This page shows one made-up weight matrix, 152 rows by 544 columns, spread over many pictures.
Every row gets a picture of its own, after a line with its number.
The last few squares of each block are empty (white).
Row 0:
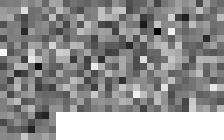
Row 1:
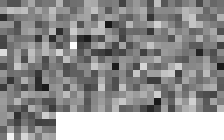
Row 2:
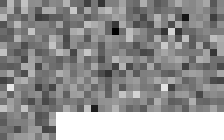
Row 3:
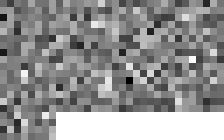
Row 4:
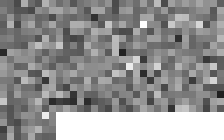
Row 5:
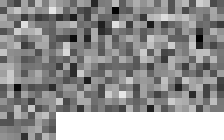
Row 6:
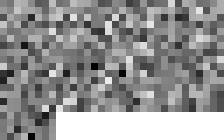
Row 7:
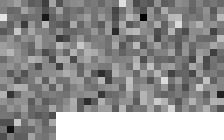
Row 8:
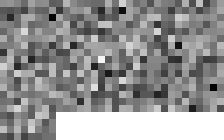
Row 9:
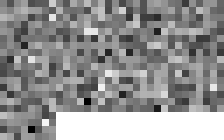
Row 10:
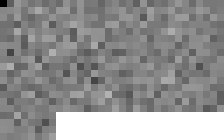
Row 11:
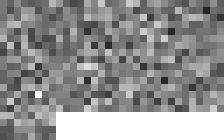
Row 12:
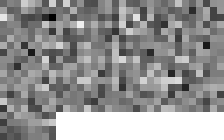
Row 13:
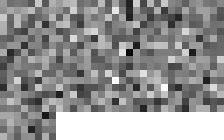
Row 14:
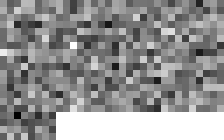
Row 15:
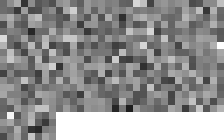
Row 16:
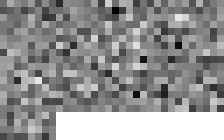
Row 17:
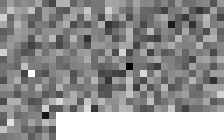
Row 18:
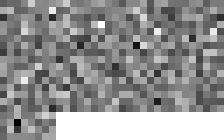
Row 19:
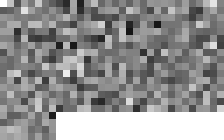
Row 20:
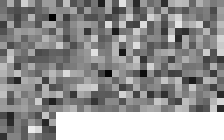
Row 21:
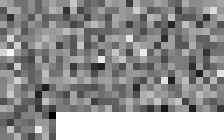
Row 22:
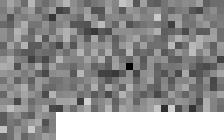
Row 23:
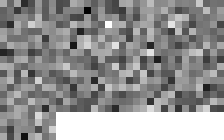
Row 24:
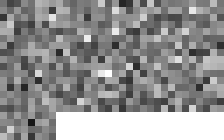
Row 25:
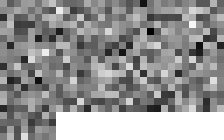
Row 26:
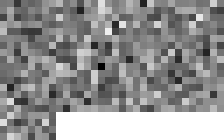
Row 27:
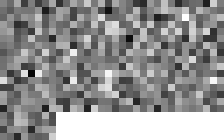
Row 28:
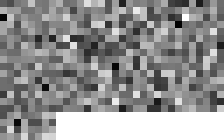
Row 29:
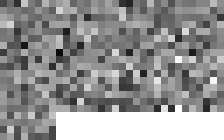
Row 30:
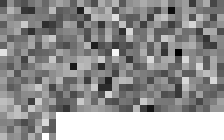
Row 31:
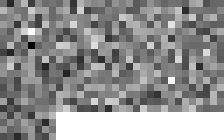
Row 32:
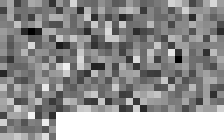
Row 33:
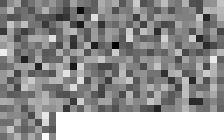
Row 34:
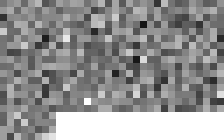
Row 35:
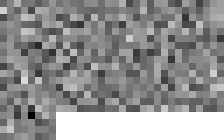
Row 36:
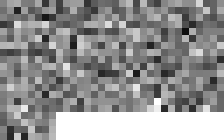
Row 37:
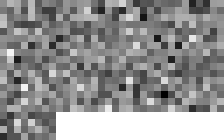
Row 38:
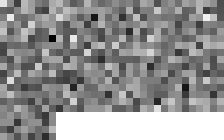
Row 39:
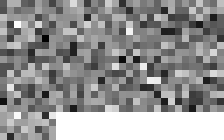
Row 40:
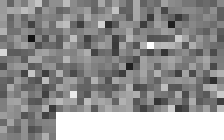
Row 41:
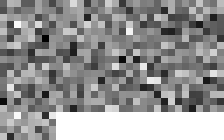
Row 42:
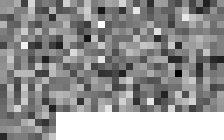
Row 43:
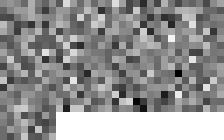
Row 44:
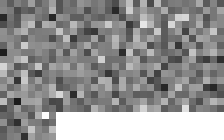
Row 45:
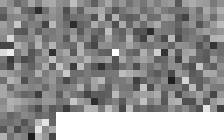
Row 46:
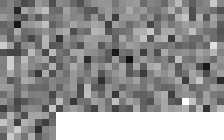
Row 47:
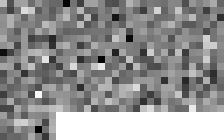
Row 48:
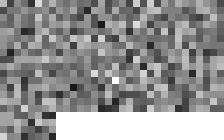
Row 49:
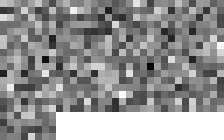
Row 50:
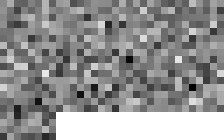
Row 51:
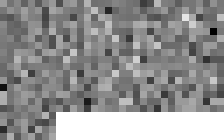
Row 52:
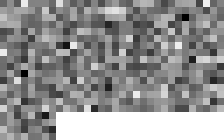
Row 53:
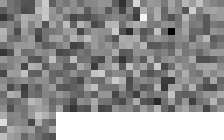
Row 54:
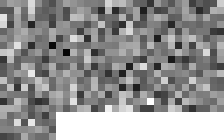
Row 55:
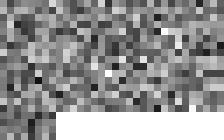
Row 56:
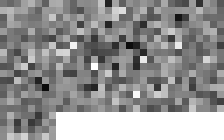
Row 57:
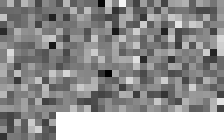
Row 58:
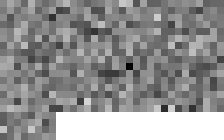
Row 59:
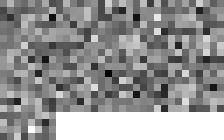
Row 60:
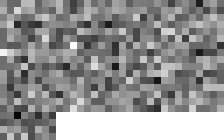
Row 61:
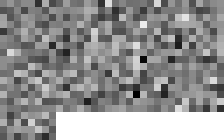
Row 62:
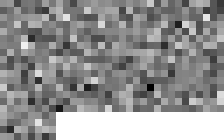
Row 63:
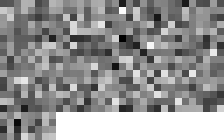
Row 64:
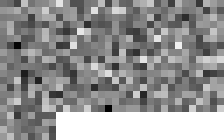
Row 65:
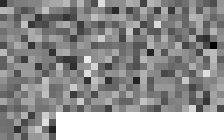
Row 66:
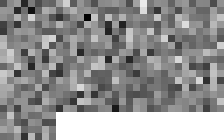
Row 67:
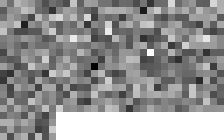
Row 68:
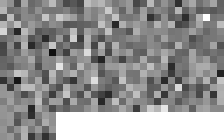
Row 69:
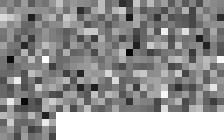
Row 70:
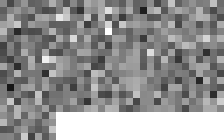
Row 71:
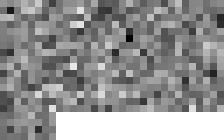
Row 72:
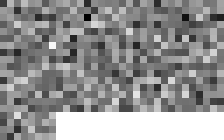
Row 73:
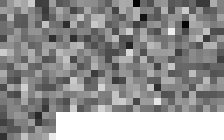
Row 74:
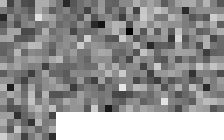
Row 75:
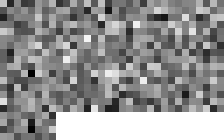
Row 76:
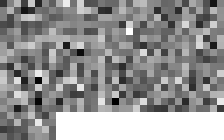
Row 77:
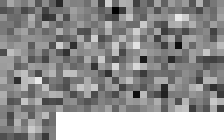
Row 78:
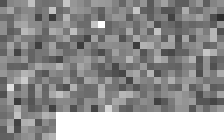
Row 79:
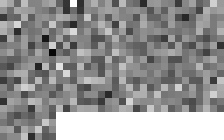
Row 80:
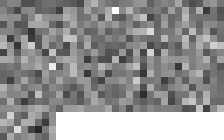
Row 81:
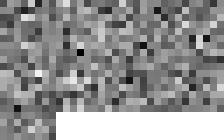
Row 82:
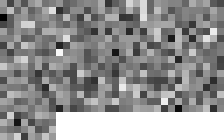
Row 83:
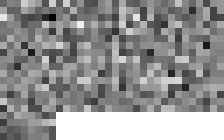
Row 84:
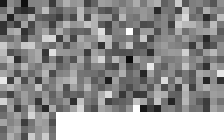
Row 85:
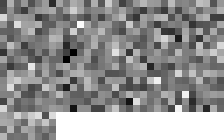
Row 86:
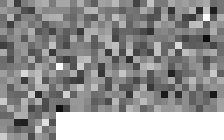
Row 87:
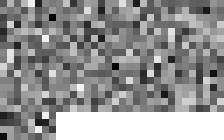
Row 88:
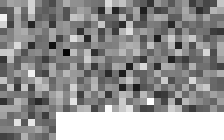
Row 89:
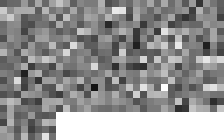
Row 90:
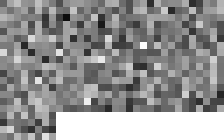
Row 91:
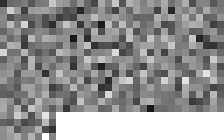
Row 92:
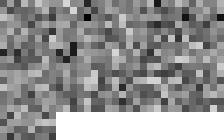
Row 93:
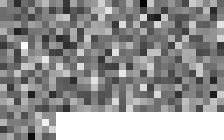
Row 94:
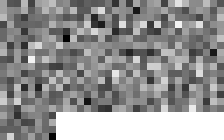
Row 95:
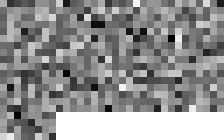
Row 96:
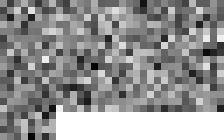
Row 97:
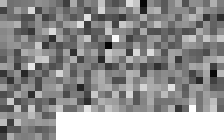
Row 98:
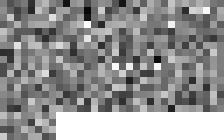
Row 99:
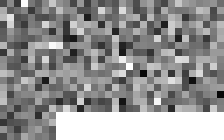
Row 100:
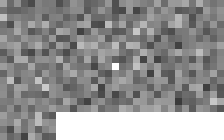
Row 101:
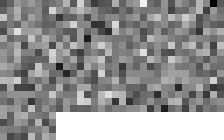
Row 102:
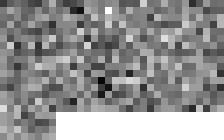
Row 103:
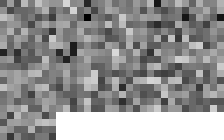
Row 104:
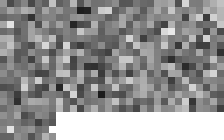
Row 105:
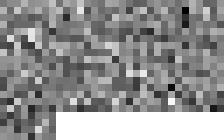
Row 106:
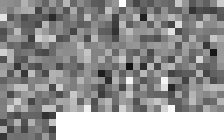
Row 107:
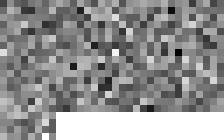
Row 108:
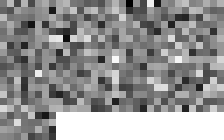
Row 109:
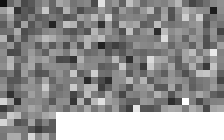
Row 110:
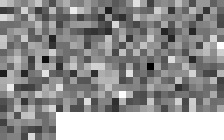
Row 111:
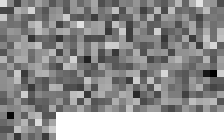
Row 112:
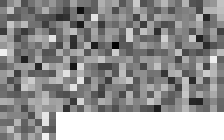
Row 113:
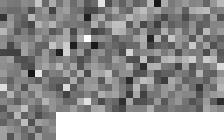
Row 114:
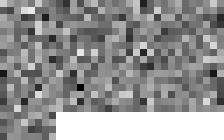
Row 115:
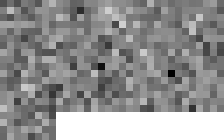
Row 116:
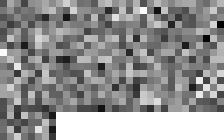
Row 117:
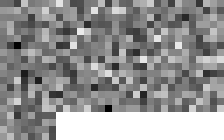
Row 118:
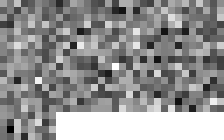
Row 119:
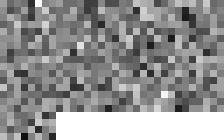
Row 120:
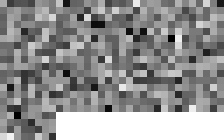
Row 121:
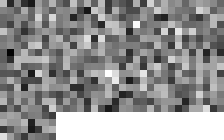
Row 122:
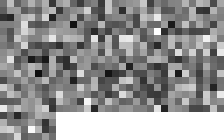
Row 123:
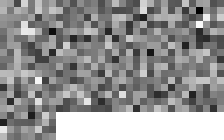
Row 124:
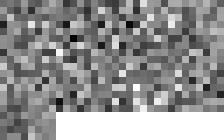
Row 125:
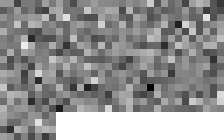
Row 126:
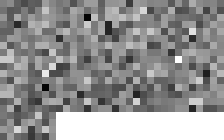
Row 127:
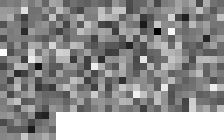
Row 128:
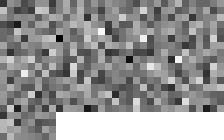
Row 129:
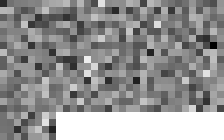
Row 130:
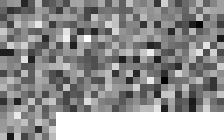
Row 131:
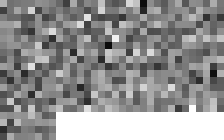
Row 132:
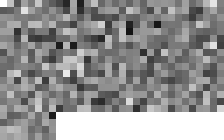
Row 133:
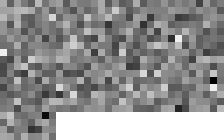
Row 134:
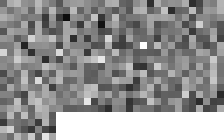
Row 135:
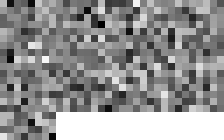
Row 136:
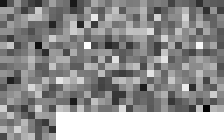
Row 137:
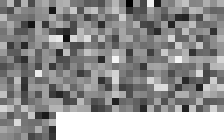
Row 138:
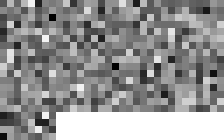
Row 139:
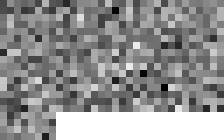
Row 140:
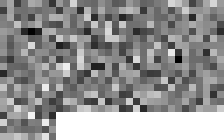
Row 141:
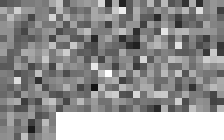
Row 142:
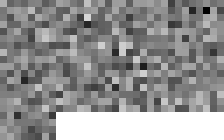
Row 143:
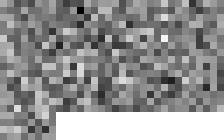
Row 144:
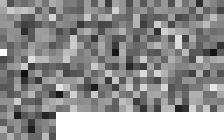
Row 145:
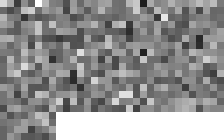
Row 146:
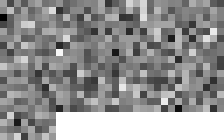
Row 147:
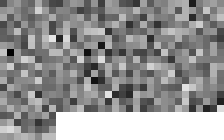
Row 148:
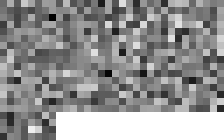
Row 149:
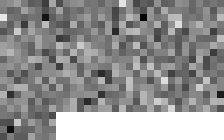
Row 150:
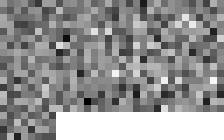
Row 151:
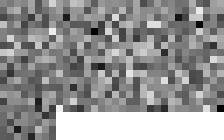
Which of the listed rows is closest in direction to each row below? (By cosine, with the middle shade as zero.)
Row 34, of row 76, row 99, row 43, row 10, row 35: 43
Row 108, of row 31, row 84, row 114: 84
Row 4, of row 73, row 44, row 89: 44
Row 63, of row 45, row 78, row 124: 78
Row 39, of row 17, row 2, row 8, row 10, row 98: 98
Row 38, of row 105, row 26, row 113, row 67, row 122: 67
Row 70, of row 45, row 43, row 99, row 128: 45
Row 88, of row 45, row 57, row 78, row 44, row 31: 57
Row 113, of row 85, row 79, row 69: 79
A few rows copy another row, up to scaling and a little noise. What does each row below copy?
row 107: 30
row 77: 16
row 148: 20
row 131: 97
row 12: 83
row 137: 108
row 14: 60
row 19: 132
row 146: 82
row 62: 125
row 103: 92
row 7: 149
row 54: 88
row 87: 138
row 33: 112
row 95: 120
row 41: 39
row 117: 64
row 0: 127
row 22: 58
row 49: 110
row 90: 134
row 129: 65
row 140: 32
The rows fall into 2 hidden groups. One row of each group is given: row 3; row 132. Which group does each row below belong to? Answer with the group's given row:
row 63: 3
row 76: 132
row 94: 3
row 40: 3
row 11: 132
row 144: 3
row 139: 3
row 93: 132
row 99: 3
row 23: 3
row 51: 3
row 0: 3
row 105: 132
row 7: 3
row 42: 3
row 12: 3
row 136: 132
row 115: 132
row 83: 3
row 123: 132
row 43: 3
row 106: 3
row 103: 3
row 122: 3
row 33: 132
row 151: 132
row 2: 3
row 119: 3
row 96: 132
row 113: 3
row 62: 132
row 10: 132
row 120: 3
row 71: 132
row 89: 3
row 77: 3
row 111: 132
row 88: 3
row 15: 132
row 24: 3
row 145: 132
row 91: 132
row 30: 132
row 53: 3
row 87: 3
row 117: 3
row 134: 132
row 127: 3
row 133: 3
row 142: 3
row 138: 3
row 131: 132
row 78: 3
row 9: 3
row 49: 132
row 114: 132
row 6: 132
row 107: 132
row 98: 3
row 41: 3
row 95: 3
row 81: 132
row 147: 132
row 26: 132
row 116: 132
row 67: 132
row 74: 3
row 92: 3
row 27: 3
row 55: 3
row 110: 132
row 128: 132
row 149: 3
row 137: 3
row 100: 3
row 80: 132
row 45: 132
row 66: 132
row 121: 3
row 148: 3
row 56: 3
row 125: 132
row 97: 132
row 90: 132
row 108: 3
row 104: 132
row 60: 3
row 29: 3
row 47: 132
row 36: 3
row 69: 3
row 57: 3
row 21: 132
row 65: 132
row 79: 132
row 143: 132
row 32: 132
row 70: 132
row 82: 3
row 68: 132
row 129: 132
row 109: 132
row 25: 3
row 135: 3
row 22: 3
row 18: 3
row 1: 3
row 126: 132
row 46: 132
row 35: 132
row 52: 3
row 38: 132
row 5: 132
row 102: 132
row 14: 3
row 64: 3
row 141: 3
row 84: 132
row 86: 132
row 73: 3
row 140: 132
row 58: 3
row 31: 132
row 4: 3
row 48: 3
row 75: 3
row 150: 3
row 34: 3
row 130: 3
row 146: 3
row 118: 3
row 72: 3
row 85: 3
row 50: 132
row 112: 132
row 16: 3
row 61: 3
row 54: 3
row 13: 3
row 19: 132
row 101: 132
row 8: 3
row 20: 3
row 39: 3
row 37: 3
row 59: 3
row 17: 3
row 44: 3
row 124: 3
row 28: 3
